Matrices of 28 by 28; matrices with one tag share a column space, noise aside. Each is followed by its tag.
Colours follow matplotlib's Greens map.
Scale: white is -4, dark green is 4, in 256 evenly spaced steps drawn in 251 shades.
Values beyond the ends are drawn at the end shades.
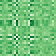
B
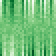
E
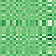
B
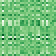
B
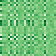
B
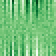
E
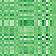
B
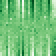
E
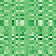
B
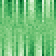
E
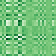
B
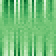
E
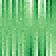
E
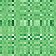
B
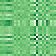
B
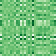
B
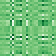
B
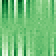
E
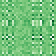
B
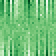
E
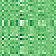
B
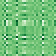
B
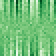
E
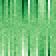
E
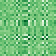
B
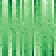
E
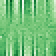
E
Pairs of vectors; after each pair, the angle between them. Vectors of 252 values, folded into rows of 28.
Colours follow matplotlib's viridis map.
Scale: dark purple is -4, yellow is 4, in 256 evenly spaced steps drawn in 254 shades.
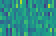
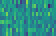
nearly opposite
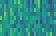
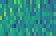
nearly parallel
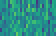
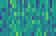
nearly parallel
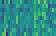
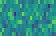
orthogonal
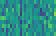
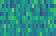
partly aligned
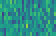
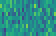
nearly parallel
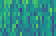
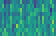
nearly opposite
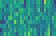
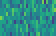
partly opposed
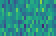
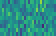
nearly parallel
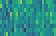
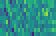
partly aligned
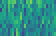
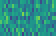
orthogonal
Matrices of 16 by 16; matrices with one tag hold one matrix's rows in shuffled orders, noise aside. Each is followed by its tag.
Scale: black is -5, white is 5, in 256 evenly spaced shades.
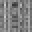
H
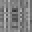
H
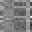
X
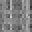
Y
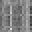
Y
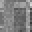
X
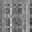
Y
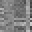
X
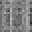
Y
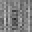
H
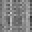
Y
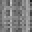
Y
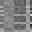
X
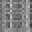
Y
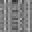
H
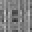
H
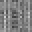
H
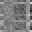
X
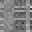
X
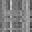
Y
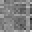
X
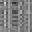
H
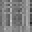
Y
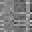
X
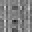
H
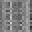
Y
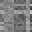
X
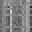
Y
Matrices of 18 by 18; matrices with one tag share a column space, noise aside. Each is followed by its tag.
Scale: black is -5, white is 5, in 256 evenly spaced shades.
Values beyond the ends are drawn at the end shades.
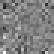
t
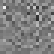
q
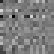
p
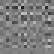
q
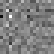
p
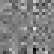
t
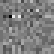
p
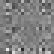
t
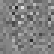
q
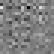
q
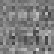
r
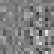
r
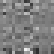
t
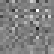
p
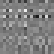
p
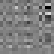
q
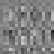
r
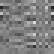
q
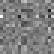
p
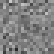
t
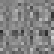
r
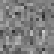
r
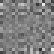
t
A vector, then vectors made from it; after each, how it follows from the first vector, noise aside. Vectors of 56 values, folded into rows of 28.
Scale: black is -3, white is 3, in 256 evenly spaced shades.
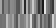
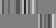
partly zeroed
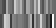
wrapped around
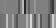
partly zeroed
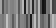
sign-scrambled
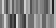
wrapped around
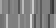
partly zeroed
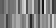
sign-scrambled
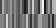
sign-scrambled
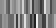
wrapped around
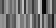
sign-scrambled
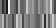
wrapped around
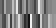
wrapped around
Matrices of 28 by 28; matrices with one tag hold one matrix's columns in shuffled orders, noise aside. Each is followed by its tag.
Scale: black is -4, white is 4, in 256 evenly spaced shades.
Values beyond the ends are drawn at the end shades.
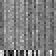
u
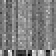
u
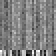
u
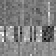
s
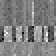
s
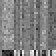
u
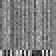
u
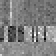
s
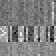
s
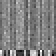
u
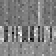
s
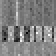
s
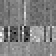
s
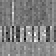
s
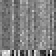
u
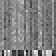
u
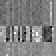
s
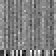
u
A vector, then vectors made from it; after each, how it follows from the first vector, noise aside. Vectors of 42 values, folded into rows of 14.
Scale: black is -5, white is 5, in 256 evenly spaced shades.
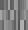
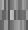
wrapped around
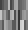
scaled up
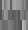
sign-scrambled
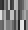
scaled up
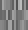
wrapped around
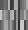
scaled up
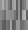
wrapped around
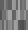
sign-scrambled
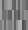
sign-scrambled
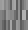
wrapped around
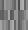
wrapped around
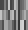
scaled up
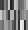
scaled up
